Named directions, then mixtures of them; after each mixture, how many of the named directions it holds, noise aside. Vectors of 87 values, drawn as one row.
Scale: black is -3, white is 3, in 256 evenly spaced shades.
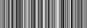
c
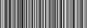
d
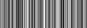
two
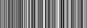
two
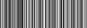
two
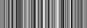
one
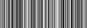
one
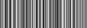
two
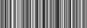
one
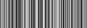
one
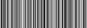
one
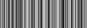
one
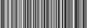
one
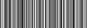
one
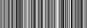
one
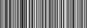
one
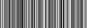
two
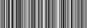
one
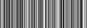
two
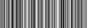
one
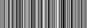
one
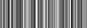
one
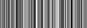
one
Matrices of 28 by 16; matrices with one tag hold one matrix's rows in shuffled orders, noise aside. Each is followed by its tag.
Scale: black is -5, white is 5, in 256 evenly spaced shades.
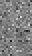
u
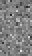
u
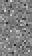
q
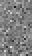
q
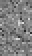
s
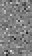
q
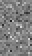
u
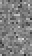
s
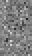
q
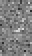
s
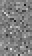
q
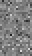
u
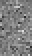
s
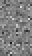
u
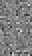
u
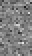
s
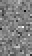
s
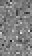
u
